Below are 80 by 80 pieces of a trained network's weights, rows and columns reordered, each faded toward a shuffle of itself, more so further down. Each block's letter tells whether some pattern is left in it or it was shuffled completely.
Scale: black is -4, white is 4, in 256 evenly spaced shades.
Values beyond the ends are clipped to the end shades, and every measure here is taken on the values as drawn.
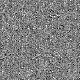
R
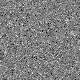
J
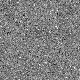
J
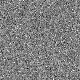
J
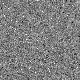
J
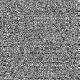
R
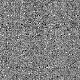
R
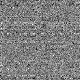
R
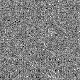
R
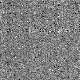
R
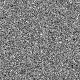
J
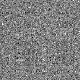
R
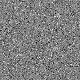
J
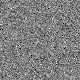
J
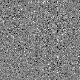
R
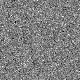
J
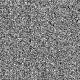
R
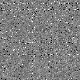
R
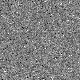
J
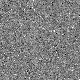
J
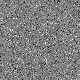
J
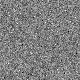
J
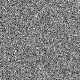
J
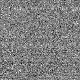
R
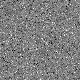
J
